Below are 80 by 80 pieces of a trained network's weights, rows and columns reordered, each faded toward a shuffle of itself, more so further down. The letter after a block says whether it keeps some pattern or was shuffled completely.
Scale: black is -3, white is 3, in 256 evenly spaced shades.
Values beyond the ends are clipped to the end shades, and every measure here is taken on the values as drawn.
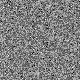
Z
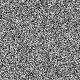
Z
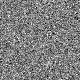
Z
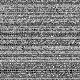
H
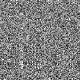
H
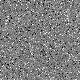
Z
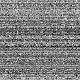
H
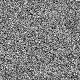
Z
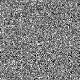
H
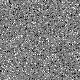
Z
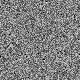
Z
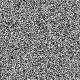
Z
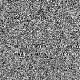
H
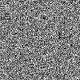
H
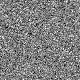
Z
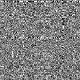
H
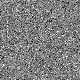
Z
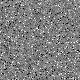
Z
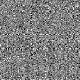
H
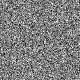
Z
